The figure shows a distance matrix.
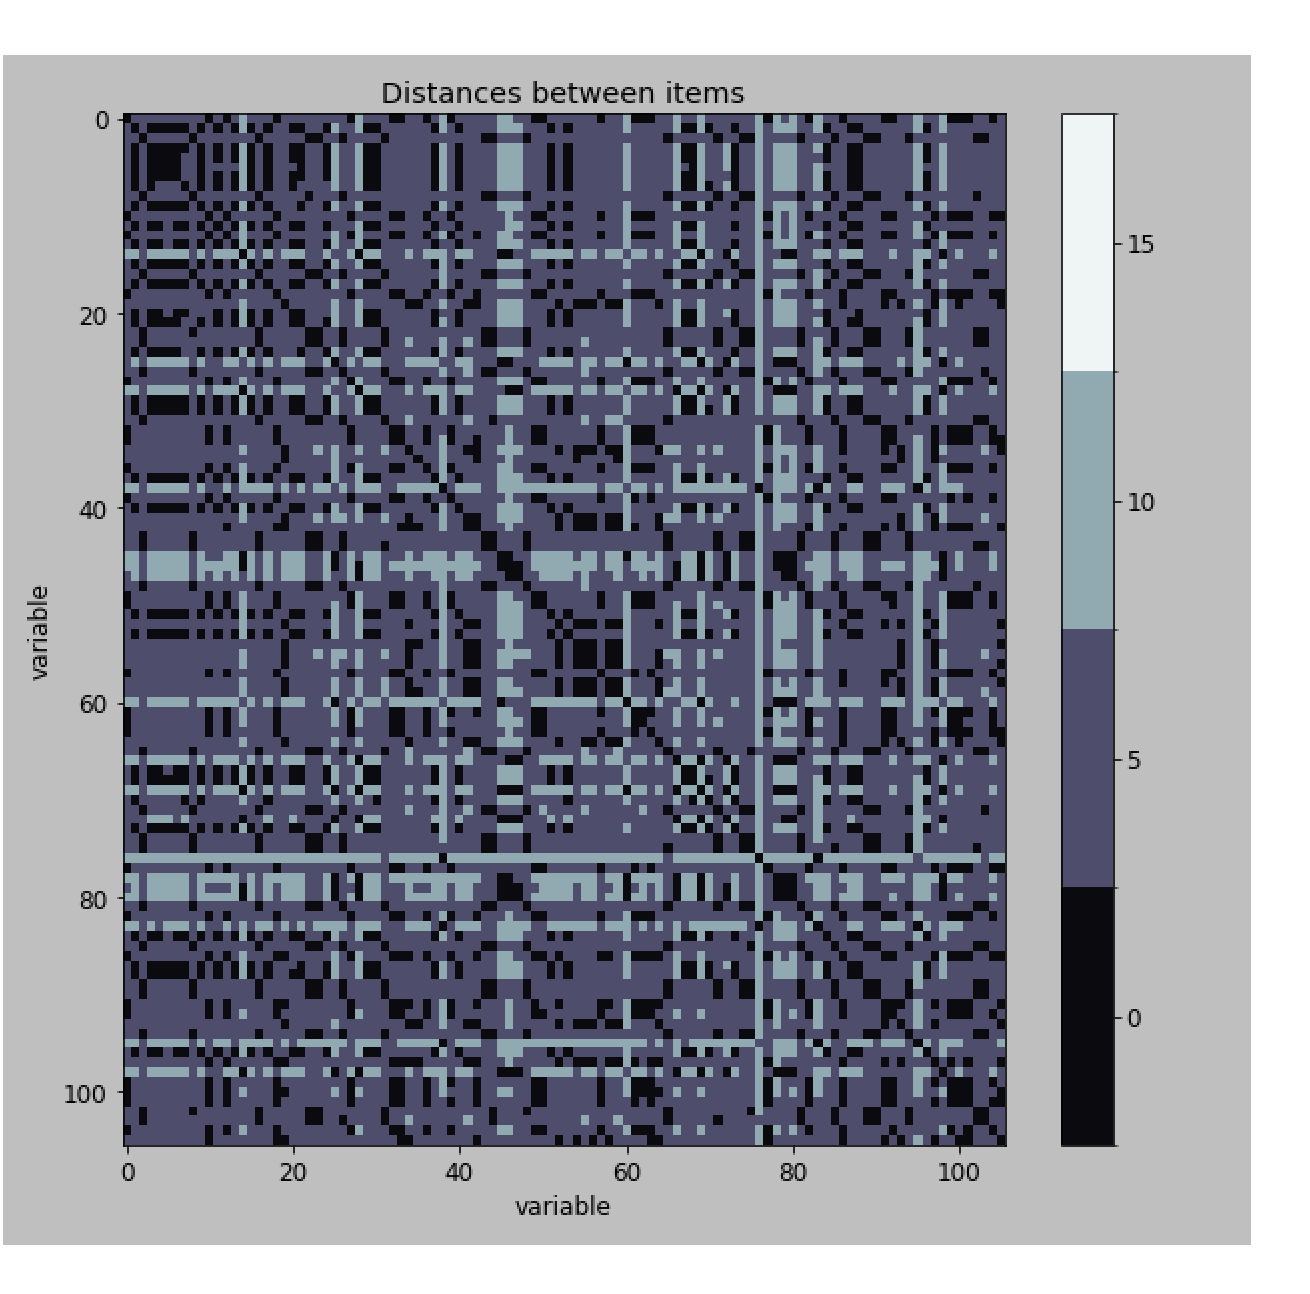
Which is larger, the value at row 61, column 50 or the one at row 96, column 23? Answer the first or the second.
the second
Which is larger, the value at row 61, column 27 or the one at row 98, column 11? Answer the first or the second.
the second
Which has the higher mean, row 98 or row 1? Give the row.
98
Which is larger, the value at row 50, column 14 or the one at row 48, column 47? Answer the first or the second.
the first
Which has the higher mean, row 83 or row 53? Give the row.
83
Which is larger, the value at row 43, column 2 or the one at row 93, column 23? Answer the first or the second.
the second
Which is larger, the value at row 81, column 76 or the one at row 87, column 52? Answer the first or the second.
the first
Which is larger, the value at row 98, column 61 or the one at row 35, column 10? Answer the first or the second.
the first
